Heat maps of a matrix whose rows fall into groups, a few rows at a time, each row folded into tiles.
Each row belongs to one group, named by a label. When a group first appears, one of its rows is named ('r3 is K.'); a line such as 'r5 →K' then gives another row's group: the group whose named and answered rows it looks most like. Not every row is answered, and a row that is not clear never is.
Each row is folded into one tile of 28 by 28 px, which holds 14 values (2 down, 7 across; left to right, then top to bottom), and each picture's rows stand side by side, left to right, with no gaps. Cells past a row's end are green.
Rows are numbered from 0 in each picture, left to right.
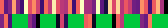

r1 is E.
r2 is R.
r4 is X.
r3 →R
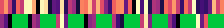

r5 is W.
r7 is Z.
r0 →E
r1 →X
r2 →W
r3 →X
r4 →E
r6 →E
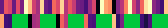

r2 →X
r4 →Z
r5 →E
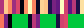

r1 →X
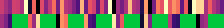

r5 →W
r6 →E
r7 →X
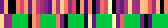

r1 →W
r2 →E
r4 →Z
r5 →E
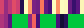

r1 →R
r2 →E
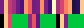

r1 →R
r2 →R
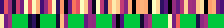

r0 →Z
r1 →E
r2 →W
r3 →R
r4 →E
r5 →X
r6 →Z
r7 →X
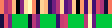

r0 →R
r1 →X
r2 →W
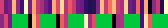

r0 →R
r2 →X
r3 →Z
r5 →W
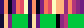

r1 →W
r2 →X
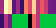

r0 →E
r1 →X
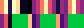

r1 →Z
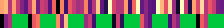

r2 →Z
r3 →R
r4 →R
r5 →Z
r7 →X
